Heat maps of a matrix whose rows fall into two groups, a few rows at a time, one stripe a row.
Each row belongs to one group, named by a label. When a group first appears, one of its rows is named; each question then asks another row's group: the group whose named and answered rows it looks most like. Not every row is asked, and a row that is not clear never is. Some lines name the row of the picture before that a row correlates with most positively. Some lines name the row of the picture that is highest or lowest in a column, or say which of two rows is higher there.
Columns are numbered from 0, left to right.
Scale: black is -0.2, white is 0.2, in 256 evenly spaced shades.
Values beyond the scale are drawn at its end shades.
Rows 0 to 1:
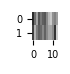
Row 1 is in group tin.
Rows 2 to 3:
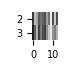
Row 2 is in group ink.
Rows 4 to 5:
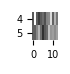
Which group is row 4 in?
ink
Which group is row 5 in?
tin
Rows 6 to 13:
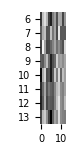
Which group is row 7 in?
ink
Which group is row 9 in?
tin
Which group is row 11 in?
tin
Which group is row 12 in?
tin
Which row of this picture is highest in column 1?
8
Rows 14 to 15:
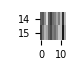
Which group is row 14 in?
tin
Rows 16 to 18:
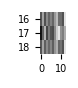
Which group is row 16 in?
tin
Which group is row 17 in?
tin
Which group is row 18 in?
tin
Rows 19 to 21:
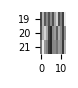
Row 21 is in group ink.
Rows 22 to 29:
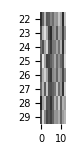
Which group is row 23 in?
ink
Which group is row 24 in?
tin
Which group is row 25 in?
ink
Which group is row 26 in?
ink
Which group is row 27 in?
tin
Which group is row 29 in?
ink
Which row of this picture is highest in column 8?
27
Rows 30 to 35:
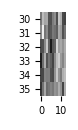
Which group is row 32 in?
tin
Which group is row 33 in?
tin
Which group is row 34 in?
tin
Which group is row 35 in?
tin
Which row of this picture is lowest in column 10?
34
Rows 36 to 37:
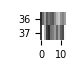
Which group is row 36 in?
tin
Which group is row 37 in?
ink
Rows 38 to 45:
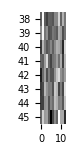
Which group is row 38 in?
ink
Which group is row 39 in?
ink
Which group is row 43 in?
tin
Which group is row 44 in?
tin
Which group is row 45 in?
ink
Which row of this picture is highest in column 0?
39
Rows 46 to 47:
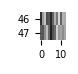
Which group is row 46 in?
ink
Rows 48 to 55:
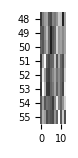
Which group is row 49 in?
tin
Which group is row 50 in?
tin
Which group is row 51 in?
ink
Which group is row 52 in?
ink
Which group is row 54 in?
tin
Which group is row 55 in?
ink
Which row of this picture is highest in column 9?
55
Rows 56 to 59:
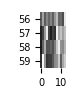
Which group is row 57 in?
tin
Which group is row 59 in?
ink
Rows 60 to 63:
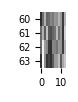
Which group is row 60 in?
tin
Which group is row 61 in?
tin
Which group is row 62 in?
ink
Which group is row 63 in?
ink
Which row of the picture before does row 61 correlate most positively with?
56
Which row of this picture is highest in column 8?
61
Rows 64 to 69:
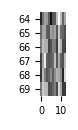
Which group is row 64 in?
tin
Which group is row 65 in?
ink
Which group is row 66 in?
ink
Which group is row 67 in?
ink
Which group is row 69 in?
ink
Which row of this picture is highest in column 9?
64
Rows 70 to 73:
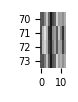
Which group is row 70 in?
tin
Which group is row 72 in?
ink
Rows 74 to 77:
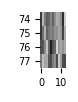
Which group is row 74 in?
tin
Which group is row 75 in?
tin
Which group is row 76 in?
tin
